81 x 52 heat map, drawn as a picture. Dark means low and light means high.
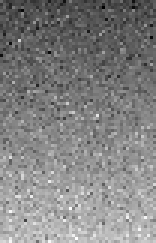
There is an overall slope up to the bottom. No single row or column stands out from its neighbours. The grain is fine, like static. The histogram is bell-shaped.
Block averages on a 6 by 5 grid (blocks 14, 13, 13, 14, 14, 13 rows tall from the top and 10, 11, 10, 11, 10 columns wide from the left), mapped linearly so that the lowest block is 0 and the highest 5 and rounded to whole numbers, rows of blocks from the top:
00000
11111
22222
33333
44444
55555
